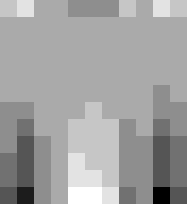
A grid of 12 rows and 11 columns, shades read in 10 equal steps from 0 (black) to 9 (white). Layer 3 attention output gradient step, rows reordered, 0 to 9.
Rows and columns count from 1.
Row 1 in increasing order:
5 5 5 6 6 6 7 7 7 8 8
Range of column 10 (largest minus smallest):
8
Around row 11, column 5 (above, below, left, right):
8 9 6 8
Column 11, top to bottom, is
7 6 6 6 6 6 5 5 4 4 4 3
